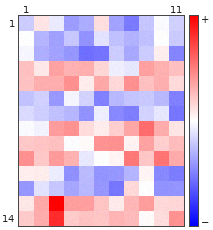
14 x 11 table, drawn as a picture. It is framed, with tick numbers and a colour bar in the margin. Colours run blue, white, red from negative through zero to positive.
Grain: streaks across. Average level on the scale: 50%. Stripes: horizontal, repeating 3 times. Ninth with the highest average: bottom left.
